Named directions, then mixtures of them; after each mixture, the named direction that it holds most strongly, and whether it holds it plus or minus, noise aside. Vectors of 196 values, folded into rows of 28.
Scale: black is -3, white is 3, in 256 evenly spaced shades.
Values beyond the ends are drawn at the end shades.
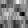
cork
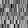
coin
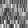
coin, minus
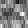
cork, minus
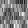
cork, minus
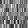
coin, minus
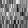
coin, minus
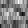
cork, plus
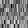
coin, plus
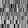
coin, plus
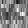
cork, minus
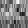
cork, plus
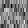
coin, plus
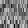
coin, plus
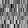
coin, plus
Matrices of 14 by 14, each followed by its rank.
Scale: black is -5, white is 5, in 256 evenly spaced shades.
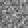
full rank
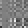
two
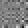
two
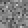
full rank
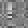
two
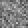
full rank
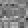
three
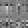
two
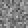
full rank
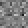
three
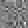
three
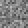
full rank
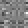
three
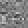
three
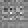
three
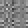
two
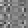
two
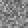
full rank
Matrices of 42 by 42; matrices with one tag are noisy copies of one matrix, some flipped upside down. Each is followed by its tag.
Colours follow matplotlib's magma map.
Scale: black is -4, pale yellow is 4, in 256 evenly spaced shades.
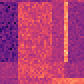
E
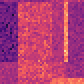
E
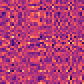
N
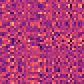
N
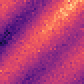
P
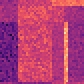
E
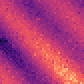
P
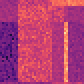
E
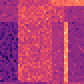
E
